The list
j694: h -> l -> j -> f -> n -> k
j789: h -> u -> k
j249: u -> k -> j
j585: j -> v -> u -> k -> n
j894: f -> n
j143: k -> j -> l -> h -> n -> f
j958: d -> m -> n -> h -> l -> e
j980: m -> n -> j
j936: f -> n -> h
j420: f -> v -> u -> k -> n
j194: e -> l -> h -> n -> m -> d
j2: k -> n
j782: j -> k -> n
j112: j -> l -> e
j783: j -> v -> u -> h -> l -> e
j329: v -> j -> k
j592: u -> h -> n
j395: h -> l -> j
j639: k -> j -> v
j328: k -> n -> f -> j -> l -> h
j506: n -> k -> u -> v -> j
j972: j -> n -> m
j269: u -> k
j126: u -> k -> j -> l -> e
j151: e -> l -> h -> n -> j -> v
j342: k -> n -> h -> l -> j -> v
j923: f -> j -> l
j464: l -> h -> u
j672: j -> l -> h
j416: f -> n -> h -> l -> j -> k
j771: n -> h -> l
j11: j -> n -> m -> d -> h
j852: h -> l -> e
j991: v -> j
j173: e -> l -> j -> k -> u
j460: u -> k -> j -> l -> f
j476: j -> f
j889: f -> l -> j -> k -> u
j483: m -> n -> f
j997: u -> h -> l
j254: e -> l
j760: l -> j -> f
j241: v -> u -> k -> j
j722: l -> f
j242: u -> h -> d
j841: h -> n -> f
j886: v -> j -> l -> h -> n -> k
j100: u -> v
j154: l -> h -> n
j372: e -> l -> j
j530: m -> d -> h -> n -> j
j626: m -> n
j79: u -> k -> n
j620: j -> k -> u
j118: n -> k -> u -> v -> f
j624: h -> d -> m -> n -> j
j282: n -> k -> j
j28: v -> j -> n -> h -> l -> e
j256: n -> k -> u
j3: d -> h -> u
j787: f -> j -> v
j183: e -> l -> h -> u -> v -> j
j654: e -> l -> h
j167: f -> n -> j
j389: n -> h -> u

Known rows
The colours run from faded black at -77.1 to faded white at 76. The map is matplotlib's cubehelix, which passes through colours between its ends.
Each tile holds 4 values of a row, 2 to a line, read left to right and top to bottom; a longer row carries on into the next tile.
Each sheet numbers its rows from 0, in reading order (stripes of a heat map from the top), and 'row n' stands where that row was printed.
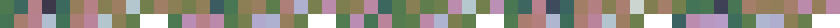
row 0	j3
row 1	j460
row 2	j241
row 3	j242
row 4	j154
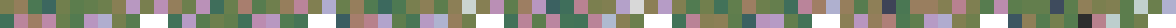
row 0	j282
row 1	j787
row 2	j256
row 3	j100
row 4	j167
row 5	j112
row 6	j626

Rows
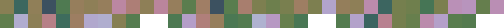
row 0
j672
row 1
j923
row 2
j329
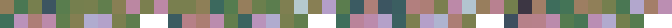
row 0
j143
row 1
j118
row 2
j997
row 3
j841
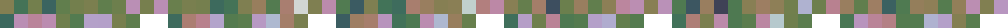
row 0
j328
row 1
j79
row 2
j389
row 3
j886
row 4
j624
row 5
j889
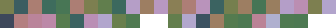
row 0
j936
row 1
j991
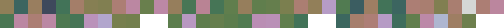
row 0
j151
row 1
j476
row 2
j592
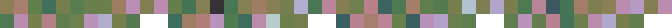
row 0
j782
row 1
j958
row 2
j420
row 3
j783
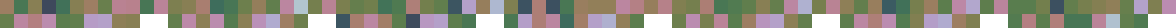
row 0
j173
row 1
j249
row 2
j894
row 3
j395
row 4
j620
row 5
j126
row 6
j11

